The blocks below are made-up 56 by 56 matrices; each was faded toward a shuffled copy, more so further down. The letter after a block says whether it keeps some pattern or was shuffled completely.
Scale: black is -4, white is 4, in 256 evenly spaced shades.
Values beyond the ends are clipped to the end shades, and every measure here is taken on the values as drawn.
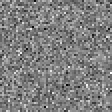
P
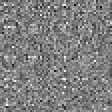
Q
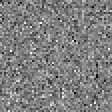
P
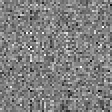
Q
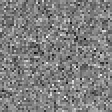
P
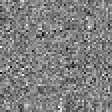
Q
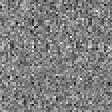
Q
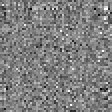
Q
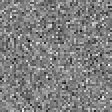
P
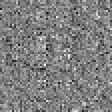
Q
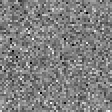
P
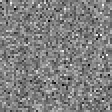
P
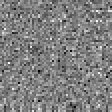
Q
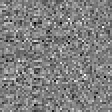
Q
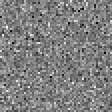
P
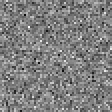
P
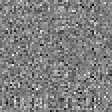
Q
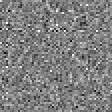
Q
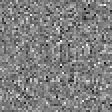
Q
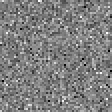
P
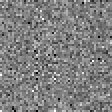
Q
